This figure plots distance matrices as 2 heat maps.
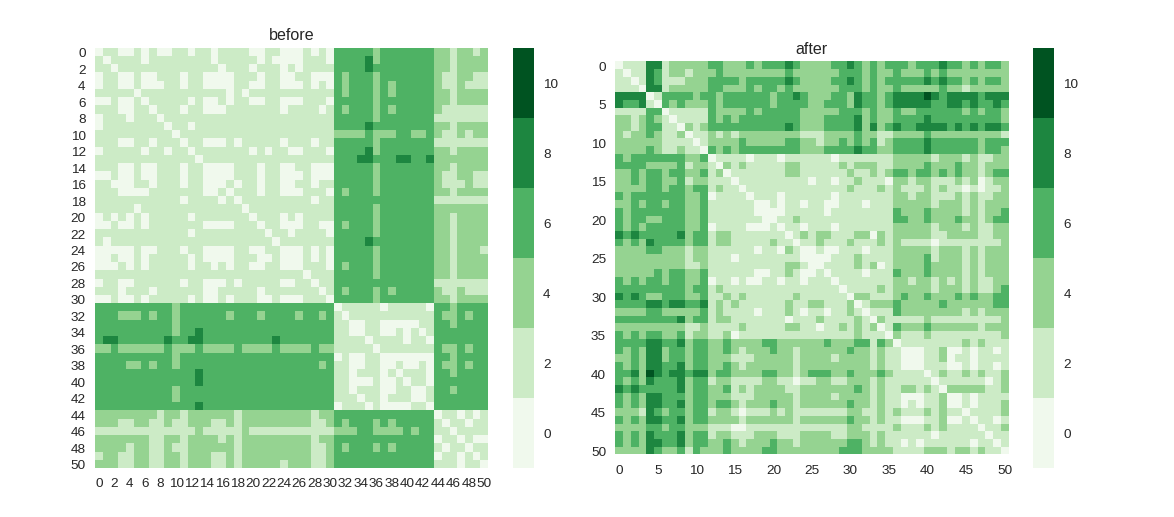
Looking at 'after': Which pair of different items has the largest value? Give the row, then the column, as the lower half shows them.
40, 4
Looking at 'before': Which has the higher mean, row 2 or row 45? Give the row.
45
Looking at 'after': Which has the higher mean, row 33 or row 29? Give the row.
29
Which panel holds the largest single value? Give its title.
after
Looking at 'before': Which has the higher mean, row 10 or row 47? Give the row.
47
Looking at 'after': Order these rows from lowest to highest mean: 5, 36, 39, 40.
39, 36, 40, 5
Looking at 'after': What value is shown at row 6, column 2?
2
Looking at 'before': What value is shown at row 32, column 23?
6
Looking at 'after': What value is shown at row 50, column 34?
4
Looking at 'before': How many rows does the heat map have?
51
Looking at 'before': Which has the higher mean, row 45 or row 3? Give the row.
45
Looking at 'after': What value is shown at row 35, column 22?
2
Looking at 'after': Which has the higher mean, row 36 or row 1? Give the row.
36
